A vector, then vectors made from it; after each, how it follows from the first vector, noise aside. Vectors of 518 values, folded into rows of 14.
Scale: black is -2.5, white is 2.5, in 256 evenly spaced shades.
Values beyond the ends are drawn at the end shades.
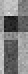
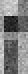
copied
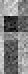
copied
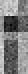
copied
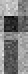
copied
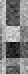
wrapped around
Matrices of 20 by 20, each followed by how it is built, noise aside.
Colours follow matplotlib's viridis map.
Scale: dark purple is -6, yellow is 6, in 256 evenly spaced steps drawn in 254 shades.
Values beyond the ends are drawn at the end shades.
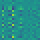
low rank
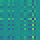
low rank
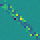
banded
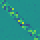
banded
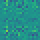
low rank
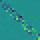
banded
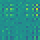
low rank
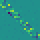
banded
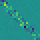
banded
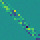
banded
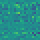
low rank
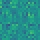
low rank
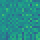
low rank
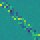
banded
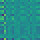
low rank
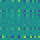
low rank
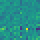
low rank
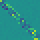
banded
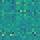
low rank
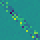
banded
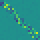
banded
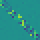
banded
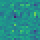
low rank
